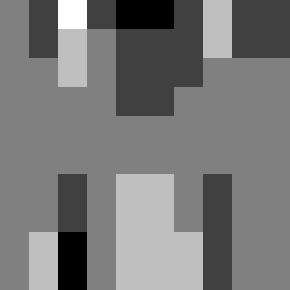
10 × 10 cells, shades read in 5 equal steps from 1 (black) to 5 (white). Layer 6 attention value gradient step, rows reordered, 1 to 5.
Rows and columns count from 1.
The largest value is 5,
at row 1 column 3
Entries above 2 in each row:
3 4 7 8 10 10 8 8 8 8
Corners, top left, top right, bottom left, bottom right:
3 2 3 3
